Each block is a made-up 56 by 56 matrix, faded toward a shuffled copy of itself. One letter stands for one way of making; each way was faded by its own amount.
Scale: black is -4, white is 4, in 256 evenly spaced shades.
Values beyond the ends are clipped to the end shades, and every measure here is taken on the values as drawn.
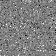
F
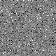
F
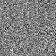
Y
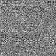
Y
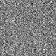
Y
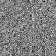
Y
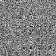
Y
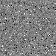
F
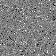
F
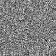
Y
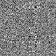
Y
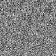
Y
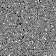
F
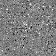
F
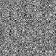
Y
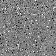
F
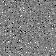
F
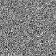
Y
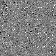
F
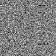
Y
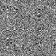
Y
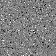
F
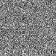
Y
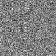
Y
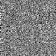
Y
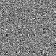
Y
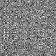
Y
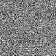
Y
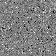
F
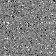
F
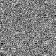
Y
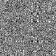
Y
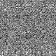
Y
